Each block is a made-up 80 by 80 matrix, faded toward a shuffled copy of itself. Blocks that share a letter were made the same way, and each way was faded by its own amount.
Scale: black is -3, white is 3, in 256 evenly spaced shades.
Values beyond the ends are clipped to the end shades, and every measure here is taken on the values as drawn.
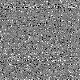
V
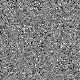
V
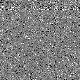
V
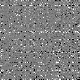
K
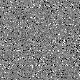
V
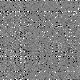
K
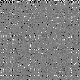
K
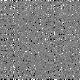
K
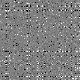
K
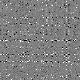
K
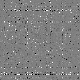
K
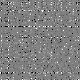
K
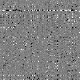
K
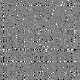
K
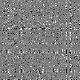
K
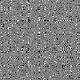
K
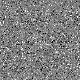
V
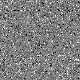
V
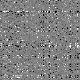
K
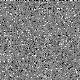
V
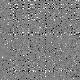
K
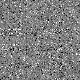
V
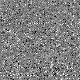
V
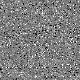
V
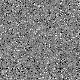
V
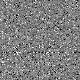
V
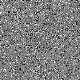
V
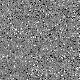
V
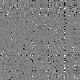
K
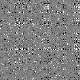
K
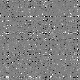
K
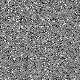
V
